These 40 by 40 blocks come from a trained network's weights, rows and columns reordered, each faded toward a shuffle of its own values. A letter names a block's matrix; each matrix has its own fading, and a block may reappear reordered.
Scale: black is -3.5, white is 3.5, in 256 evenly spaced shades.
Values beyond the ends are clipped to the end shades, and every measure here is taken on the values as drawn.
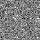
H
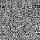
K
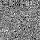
H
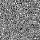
H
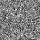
H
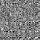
K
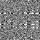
K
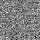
H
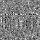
K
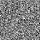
H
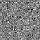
K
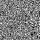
H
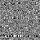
K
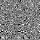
K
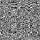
K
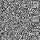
H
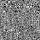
K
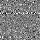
K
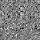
K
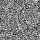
H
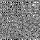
K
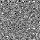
H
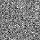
H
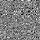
K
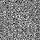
H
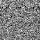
H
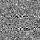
K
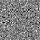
K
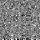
K
